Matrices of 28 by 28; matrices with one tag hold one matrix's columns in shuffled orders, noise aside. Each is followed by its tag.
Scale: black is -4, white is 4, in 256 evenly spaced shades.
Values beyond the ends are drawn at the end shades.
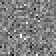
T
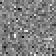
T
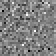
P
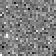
T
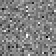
T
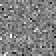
T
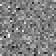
T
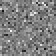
P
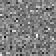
T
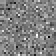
T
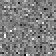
T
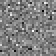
P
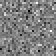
P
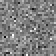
T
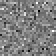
P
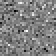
P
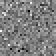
P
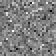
P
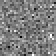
T
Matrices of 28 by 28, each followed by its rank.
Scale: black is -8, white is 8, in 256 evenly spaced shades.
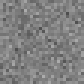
full rank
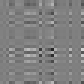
one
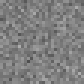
full rank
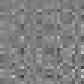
three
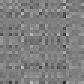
three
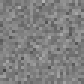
full rank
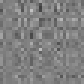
three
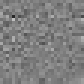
five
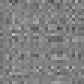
five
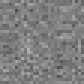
five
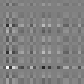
one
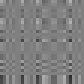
one
